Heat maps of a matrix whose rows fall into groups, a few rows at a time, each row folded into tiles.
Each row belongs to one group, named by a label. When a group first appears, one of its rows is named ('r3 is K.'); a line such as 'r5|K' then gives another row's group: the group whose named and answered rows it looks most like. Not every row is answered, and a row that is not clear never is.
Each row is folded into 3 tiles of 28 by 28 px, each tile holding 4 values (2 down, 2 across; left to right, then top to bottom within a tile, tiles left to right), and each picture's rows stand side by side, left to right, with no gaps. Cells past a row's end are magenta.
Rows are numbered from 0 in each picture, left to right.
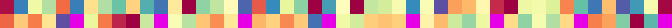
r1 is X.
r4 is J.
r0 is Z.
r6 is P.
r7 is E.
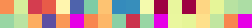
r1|E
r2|J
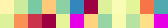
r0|X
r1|P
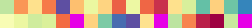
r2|X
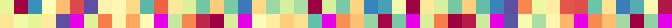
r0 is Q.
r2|X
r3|Z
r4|E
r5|X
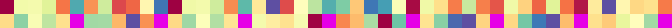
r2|P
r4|E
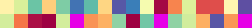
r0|X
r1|E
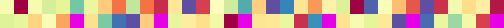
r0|J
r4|Q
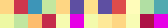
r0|J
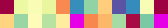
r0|P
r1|E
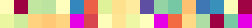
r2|E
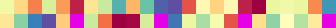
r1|X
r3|P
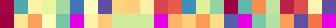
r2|Z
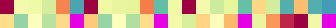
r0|P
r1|P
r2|J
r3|X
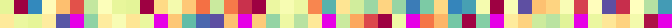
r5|E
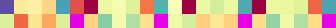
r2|J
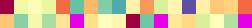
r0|P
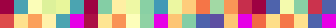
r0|Z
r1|Z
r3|Z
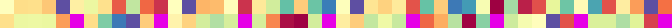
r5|E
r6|J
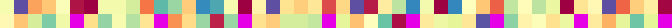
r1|P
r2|E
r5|Q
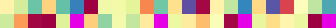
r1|P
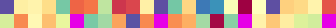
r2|E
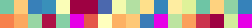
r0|E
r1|Z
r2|X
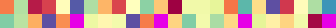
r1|J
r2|P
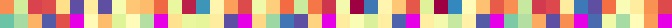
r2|Q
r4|Q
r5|Q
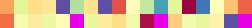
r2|Q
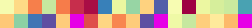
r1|Z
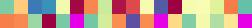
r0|E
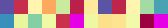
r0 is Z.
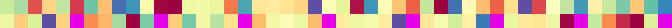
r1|E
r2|P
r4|Q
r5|Q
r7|X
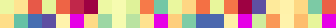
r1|P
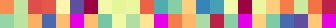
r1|P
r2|E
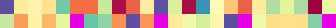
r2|Q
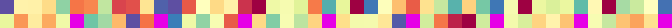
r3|P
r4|Q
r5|X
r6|J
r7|J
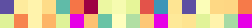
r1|P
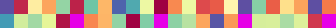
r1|E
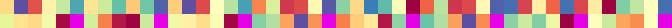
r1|X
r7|J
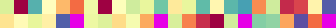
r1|J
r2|X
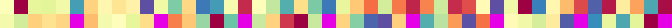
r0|J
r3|X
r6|Q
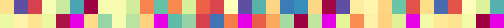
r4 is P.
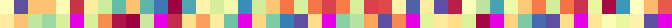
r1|X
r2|Z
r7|Q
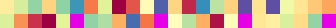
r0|X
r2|J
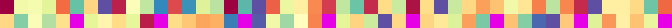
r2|Z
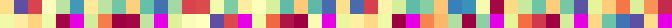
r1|X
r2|J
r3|X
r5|E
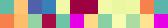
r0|E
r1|P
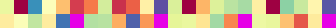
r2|J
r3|J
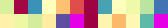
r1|Z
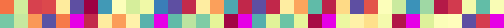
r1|Z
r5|J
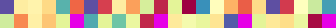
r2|Q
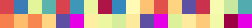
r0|Z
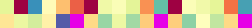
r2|P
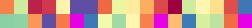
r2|P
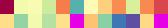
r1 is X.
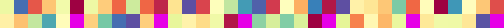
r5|Q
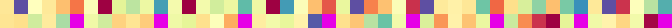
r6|X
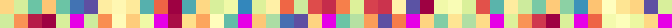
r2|Z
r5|P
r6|X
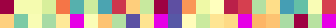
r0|P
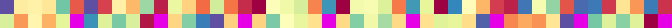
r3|P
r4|P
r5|Q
